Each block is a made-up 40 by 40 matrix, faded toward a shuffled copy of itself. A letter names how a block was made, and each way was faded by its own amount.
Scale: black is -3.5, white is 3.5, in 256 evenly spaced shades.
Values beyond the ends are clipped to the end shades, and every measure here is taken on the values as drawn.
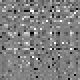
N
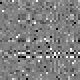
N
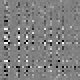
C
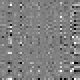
C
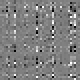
C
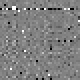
N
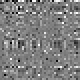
N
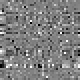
N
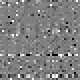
N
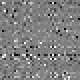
N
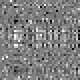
N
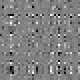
C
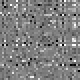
N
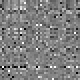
N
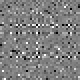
N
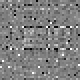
N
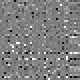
N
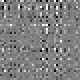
C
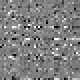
N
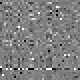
N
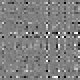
C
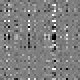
C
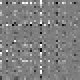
C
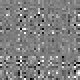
C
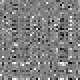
N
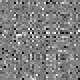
N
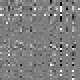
C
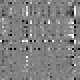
C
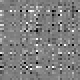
C
